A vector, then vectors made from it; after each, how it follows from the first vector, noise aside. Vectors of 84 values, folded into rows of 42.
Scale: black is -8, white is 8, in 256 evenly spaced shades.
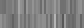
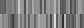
scaled up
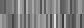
scaled up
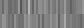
reversed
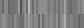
reversed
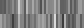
scaled up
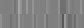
partly zeroed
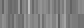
reversed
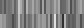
scaled up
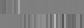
partly zeroed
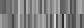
scaled up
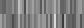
scaled up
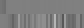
partly zeroed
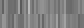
reversed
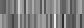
scaled up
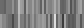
scaled up
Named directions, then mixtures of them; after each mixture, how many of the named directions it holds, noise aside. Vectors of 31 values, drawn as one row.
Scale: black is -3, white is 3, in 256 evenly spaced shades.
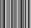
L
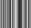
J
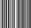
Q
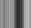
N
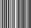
one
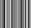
one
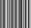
three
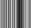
three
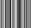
two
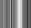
two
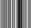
three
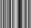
one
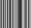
two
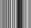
three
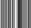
two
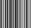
two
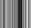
three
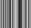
one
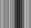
one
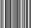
one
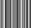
one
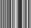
one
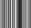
three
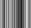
three
